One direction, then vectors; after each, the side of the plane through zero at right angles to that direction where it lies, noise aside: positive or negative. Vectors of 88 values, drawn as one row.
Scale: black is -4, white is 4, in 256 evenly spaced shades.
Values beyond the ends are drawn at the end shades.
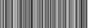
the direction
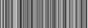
positive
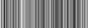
negative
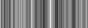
negative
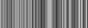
negative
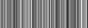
negative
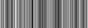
positive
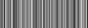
negative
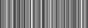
negative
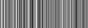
positive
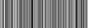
positive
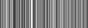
negative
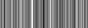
negative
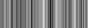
positive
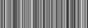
negative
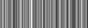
negative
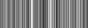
negative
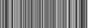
positive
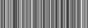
negative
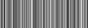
negative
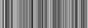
positive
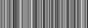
negative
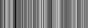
negative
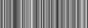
negative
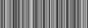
negative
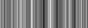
negative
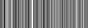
negative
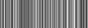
positive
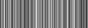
positive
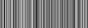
negative
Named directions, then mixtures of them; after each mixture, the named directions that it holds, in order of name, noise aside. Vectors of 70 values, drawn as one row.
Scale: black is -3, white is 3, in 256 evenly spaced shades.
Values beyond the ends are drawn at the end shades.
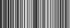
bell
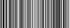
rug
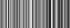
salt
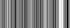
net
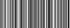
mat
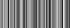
rug, salt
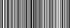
rug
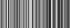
salt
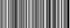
mat, net, salt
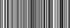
mat, net, rug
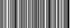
mat, net, salt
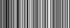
bell, mat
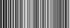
bell, rug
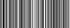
rug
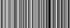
bell, mat, salt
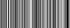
bell, net, salt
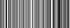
rug, salt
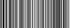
rug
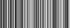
bell, net, rug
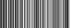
bell, net, rug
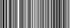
rug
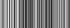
bell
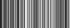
bell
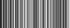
bell, rug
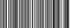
net, rug, salt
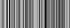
bell, mat, net
